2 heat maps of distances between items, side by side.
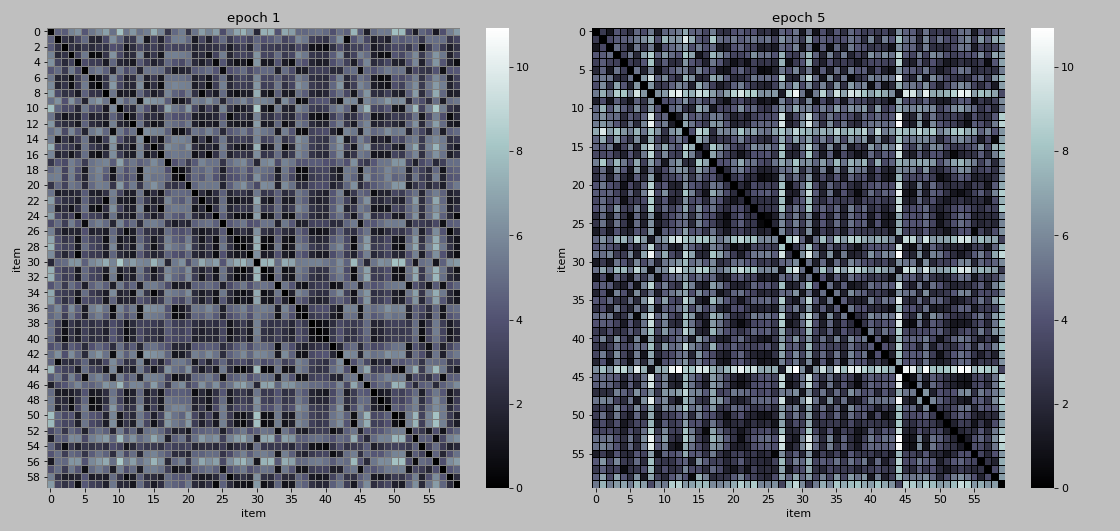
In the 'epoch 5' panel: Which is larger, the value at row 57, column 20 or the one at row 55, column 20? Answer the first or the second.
the second
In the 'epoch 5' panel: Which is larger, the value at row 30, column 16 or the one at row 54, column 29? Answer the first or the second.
the first
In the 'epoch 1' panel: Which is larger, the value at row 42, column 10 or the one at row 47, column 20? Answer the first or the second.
the first
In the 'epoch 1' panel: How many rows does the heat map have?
60
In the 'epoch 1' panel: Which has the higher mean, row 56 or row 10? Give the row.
56
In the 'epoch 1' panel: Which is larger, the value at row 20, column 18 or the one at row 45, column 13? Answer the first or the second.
the first
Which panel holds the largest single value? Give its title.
epoch 5
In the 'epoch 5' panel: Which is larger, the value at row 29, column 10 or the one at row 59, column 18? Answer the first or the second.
the first
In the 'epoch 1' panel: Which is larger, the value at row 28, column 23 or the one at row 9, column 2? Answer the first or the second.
the second
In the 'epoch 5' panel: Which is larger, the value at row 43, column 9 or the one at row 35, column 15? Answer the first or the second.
the second
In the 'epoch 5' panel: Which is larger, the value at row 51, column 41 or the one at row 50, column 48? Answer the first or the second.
the second
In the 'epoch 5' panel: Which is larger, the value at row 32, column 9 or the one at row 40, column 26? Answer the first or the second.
the second
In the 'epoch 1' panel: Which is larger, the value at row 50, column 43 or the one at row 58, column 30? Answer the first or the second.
the second
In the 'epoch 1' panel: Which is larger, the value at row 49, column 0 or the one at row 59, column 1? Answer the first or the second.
the first
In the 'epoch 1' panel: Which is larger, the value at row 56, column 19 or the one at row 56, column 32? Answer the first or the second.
the second
